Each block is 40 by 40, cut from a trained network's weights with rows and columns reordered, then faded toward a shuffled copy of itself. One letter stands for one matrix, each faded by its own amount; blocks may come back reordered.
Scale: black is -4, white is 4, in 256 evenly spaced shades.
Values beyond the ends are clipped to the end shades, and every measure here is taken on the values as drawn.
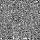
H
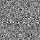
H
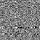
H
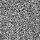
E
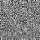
H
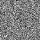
H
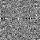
H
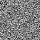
E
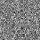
H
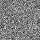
E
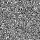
E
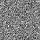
H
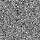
E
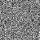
H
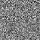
H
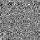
H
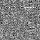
H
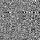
H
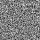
E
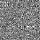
H
